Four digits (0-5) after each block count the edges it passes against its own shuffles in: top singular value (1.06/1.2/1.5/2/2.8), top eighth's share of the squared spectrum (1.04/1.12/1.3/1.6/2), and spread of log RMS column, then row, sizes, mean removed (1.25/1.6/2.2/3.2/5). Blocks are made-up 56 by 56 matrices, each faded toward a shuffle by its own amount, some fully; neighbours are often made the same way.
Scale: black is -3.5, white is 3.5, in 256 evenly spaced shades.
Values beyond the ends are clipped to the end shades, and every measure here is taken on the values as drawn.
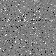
2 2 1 1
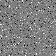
1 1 0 0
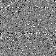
1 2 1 2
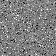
0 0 0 0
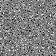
3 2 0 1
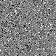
0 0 0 0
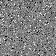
1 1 0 0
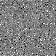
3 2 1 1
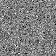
1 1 0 0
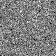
0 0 0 0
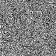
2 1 0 0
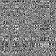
4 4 2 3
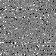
3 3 0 2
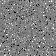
0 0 0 0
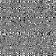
4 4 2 3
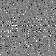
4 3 0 1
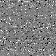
3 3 0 2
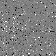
2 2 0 1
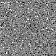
3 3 1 1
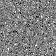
2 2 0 0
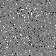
2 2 0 0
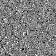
2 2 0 0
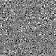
3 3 1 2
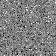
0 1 0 0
